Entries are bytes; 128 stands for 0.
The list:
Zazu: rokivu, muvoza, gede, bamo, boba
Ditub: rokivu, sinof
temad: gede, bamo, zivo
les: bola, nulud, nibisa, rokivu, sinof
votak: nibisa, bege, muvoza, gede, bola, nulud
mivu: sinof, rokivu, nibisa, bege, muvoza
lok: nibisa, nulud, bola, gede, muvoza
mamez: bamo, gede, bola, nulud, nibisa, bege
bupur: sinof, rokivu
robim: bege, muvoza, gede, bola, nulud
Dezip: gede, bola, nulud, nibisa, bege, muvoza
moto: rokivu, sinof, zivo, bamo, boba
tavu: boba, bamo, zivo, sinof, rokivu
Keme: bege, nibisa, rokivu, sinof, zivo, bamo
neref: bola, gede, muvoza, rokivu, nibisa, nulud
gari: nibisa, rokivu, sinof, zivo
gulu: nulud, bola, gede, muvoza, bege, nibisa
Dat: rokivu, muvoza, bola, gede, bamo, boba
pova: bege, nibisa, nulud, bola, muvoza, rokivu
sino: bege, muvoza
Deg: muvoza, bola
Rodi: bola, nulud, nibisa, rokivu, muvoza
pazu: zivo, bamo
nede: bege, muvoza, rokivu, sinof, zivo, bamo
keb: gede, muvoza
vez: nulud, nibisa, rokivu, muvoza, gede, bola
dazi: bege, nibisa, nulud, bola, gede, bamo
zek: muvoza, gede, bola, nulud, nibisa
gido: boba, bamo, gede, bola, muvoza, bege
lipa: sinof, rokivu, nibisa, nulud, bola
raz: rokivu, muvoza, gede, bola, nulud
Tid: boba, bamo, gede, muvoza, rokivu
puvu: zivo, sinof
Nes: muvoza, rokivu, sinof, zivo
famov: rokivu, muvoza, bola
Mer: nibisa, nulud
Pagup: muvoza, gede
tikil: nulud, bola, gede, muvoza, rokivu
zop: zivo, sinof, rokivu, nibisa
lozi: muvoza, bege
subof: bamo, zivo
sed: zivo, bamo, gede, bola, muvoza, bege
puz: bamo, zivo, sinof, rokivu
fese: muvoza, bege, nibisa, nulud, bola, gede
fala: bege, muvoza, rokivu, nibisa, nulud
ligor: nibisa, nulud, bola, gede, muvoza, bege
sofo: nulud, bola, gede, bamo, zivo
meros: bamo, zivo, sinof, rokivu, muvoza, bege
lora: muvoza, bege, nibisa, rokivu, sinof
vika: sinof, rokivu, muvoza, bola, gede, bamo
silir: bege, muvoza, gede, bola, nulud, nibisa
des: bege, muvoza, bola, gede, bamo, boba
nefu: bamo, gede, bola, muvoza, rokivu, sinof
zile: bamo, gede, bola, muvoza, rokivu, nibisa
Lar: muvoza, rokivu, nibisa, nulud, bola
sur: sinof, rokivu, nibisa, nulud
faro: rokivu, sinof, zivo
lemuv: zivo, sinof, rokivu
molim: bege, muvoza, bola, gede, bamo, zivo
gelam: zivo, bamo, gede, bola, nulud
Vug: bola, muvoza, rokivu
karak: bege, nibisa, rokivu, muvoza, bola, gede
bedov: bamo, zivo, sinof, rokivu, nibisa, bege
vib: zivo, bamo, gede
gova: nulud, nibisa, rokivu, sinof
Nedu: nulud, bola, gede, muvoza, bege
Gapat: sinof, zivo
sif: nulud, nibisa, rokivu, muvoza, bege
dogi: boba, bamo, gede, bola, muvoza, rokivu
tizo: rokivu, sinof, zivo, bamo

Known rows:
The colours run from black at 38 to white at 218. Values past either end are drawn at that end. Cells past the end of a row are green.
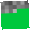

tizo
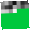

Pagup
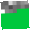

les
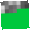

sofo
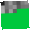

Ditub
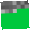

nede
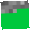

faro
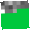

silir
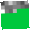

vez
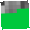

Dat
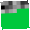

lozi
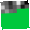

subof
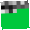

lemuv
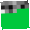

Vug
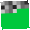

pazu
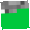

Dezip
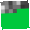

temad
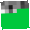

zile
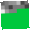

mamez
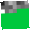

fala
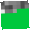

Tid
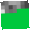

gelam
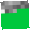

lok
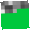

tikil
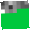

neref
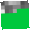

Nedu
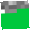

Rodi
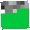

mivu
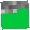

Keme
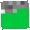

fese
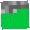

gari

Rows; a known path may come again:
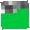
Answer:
tikil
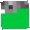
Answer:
neref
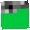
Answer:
puz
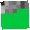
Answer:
Zazu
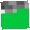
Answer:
lora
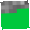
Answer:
moto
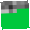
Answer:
bedov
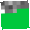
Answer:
silir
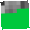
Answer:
Dat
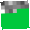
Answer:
vez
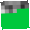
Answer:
nefu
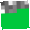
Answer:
gova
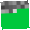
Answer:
Nes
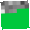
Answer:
dazi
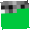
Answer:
Vug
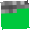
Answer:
tavu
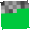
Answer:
famov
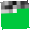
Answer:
Pagup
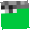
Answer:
zop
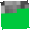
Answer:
des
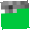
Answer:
zek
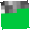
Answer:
robim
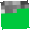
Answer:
gido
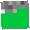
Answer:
fese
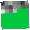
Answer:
karak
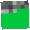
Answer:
meros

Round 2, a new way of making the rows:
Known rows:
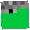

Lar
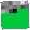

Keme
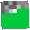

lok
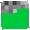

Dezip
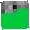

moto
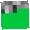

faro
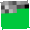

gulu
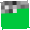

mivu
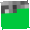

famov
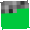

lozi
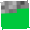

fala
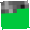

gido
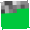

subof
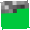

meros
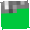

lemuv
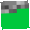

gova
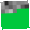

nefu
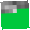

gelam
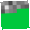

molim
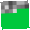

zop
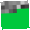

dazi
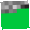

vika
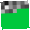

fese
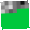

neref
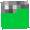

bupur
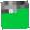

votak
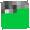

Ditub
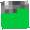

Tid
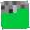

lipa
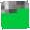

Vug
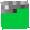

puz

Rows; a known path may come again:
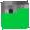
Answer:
Deg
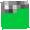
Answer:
bupur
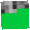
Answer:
Dat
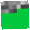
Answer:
dazi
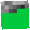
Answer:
bedov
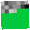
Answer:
zile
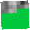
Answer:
Mer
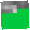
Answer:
gelam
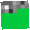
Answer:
Nes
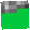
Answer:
sofo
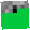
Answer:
tizo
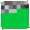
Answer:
silir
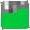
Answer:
lemuv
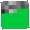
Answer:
ligor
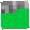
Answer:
temad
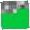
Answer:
vib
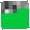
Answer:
Ditub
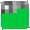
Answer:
Gapat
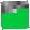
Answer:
des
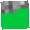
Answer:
pazu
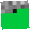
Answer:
nede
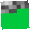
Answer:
vez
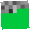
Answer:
lipa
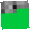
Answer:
moto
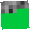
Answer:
lozi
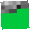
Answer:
sif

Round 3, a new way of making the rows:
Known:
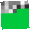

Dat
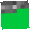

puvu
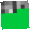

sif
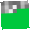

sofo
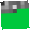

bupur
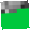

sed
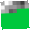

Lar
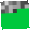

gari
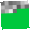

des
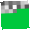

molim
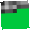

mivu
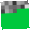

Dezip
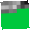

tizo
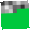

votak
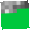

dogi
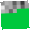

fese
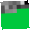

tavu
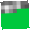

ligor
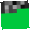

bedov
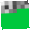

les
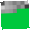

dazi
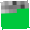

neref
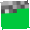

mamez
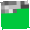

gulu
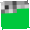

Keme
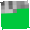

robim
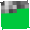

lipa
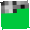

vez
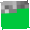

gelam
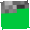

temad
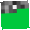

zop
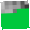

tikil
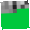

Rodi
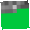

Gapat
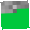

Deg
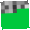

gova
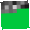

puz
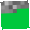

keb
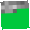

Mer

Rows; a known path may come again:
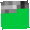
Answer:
faro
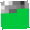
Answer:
Lar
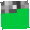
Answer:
sur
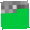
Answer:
Pagup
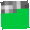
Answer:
ligor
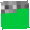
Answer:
vib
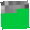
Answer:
lozi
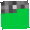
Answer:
lemuv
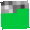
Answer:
votak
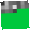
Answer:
bupur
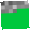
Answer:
sino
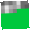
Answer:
lok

